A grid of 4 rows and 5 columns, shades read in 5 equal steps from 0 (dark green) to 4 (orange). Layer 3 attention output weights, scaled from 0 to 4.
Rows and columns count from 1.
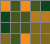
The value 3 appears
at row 2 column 4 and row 2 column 5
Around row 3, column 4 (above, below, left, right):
3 2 1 2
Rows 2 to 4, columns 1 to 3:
0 1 1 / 0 1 1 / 2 1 4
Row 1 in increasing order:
0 1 1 4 4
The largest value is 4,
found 3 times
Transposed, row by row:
4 0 0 2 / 1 1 1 1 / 4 1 1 4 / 1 3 2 2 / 0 3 2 2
